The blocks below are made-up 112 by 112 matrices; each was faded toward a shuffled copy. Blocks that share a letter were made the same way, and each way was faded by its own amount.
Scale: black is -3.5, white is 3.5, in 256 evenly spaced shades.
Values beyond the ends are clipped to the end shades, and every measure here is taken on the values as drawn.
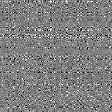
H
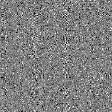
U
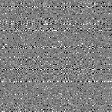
H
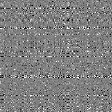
H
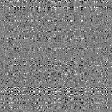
H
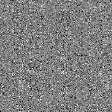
U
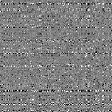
H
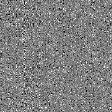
U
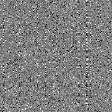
U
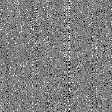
U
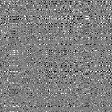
H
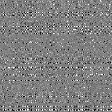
H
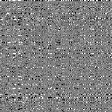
H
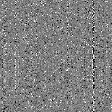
U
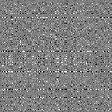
H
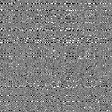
H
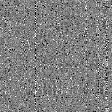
U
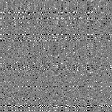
H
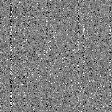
U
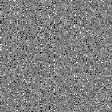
U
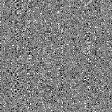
U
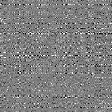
H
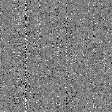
U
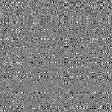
H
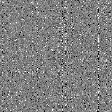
U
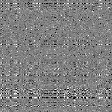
H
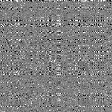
H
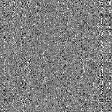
U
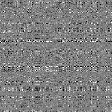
H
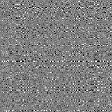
H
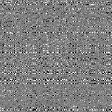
H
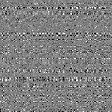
H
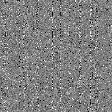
U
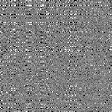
H
